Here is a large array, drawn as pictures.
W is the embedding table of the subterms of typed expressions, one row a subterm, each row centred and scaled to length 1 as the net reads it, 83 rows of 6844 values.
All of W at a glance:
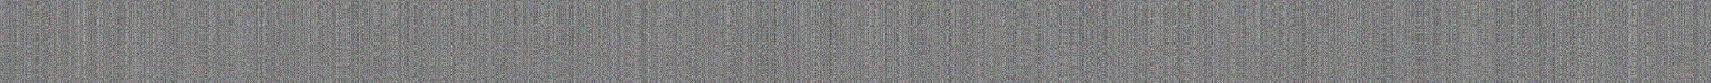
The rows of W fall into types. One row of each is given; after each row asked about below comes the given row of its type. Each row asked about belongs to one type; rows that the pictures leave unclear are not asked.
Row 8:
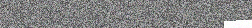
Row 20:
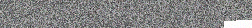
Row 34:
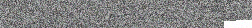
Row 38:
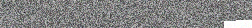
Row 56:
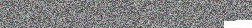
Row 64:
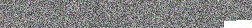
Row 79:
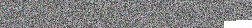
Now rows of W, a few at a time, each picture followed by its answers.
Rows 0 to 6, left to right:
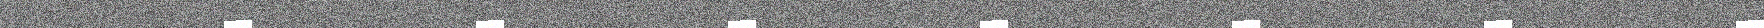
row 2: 20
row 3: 56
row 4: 56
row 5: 8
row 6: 8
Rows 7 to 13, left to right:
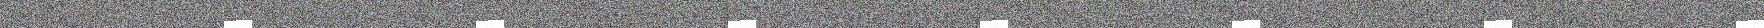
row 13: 38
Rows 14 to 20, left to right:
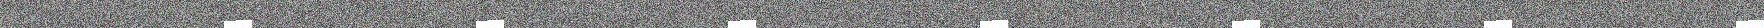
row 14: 38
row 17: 8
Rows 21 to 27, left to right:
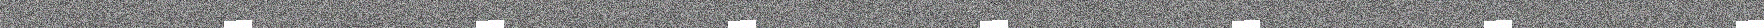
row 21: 64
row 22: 64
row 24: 64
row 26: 56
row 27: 20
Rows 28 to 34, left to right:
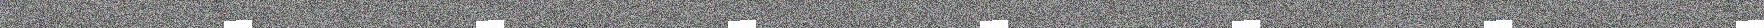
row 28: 34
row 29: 8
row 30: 38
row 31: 20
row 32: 8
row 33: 34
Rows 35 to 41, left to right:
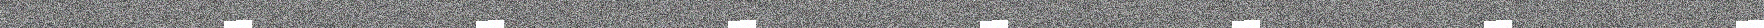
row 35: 20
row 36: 38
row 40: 38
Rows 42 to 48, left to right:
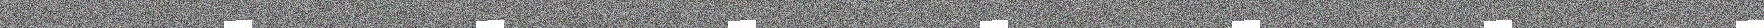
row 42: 8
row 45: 79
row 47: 20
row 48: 56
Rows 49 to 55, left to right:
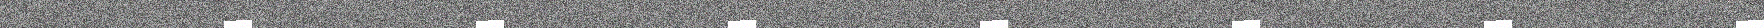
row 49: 34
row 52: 8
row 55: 64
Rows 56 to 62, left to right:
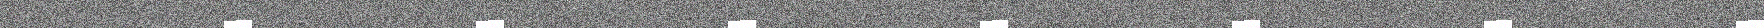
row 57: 20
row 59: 34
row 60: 34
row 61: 56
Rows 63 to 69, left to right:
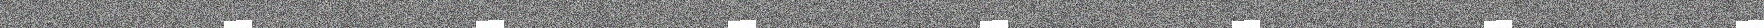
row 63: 20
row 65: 64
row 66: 79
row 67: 34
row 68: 79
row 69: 34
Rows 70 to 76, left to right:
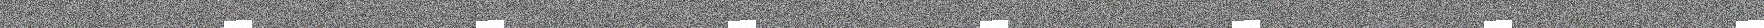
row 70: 64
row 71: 38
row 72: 38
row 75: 8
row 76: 20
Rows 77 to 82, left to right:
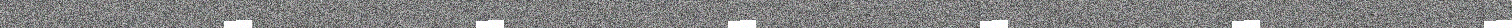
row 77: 20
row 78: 34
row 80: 38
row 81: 38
